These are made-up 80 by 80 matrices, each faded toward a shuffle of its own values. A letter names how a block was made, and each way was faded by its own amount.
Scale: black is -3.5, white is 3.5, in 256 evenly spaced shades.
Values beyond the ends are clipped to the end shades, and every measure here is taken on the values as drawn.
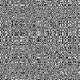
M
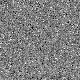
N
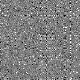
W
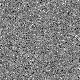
N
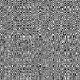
M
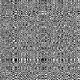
M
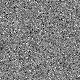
N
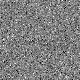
N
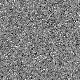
N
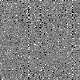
W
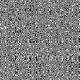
W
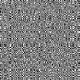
M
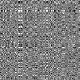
M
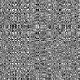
M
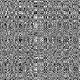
M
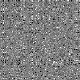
W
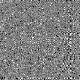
W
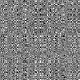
M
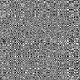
M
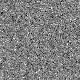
N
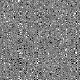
W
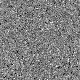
N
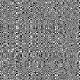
M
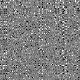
W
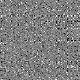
W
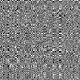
M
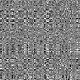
M
